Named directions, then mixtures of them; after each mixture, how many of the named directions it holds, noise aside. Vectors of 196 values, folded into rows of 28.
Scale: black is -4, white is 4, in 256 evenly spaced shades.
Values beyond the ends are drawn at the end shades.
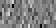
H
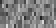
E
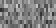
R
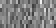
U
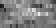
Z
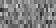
one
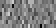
one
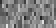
one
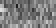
two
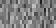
one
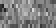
three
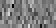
one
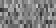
one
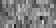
three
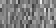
one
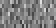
two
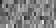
one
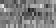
two
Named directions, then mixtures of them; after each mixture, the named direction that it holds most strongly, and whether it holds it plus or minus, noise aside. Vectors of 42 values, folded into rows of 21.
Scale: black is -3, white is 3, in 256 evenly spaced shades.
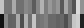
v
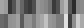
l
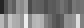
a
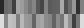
v, minus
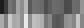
a, plus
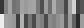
v, minus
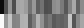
a, plus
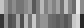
v, plus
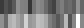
a, plus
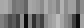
a, minus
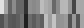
a, minus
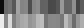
a, plus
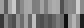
v, plus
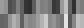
l, plus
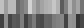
a, minus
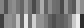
v, plus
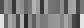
v, minus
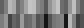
l, minus
